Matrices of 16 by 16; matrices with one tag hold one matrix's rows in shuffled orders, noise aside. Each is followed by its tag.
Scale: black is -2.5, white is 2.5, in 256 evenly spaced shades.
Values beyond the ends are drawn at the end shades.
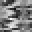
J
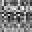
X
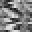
J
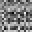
X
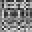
X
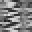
J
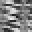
J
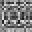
X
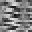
J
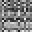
X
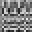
X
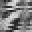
J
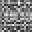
X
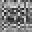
X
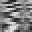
J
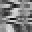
J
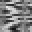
J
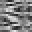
J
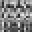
X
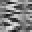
J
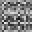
X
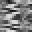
J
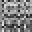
X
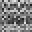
X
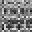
X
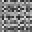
X
